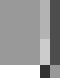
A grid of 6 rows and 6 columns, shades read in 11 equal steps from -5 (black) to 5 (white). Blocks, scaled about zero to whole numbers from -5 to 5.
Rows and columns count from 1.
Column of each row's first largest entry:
5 5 5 5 5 1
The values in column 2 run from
1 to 5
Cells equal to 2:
3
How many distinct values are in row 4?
3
